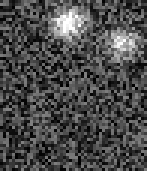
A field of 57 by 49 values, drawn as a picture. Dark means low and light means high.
The top middle is the ninth with the highest average. The halves do not mirror each other. Overall the values sit about 30% of the way up the scale. There are no regular stripes. There are two bumps.
